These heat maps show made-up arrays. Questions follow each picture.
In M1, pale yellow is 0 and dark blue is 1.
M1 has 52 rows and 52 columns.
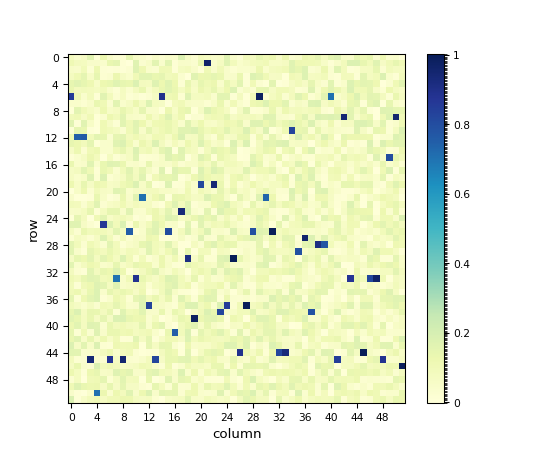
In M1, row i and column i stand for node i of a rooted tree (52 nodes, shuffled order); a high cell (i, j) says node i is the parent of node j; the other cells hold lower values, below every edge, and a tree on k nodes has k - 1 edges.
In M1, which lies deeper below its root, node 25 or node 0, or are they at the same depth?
node 25
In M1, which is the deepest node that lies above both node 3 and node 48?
45
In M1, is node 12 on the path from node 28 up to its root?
no
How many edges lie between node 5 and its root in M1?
10
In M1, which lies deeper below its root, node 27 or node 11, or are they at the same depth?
node 11
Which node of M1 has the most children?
45
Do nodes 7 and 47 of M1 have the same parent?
yes
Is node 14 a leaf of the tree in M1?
yes
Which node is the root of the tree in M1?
44
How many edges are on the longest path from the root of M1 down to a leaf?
10
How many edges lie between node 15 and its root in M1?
2
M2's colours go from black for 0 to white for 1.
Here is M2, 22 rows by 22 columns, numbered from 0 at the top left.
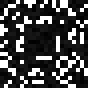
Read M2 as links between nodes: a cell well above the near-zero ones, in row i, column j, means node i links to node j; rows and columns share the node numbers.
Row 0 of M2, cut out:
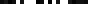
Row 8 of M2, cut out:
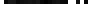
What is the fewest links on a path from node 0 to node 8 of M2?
1
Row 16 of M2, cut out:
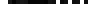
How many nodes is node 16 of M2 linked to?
5
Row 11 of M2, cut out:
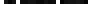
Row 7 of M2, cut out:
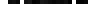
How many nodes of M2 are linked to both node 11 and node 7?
1
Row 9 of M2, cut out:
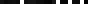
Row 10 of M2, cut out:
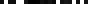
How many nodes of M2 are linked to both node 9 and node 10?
3
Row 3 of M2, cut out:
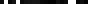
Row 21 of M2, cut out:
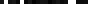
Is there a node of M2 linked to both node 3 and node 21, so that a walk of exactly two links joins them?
yes
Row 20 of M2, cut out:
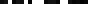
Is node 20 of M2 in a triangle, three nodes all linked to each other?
no
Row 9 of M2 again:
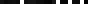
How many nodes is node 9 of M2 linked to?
4
